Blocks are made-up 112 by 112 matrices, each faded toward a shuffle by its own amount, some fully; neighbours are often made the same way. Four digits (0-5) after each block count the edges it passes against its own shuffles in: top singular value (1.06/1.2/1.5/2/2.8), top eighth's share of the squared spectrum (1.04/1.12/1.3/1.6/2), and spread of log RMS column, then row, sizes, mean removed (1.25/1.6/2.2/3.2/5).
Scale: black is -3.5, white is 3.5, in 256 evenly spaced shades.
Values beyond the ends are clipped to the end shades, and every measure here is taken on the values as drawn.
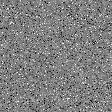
2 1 0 0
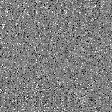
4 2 1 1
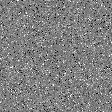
3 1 0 0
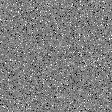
2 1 0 0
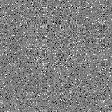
4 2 1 1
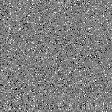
4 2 1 1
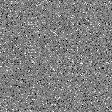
3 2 0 0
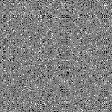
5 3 2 2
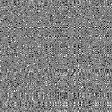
5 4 3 3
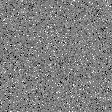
2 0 0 0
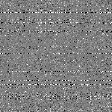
3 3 2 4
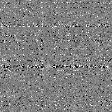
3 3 2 3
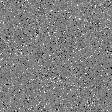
0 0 0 0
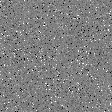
0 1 0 1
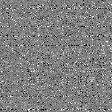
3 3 2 3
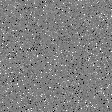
0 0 0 0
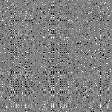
5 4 3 2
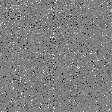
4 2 1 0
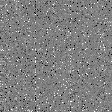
3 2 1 1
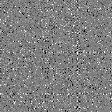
4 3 2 2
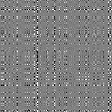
5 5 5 4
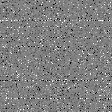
4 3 1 2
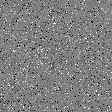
2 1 0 0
